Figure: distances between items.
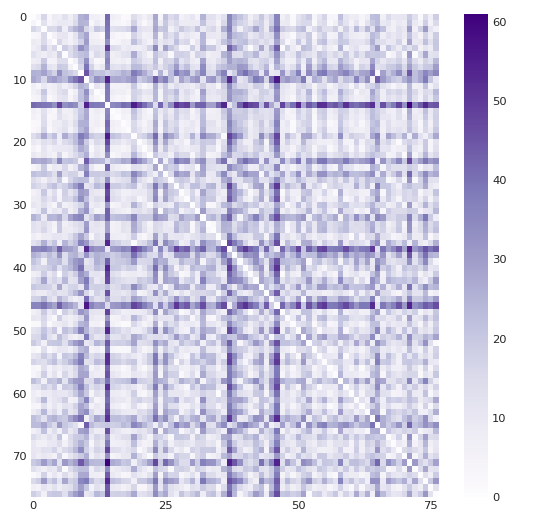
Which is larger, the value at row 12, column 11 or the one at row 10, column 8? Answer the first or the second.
the second
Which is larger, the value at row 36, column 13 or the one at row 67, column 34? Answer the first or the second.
the first
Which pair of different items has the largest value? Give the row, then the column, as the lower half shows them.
71, 14
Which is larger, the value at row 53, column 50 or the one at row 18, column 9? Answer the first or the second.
the second
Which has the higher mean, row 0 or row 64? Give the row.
64
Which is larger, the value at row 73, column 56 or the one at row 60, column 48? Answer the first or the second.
the second
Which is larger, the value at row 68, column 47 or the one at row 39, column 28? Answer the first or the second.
the second
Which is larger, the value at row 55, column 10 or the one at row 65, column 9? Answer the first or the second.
the first
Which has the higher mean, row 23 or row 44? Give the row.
23
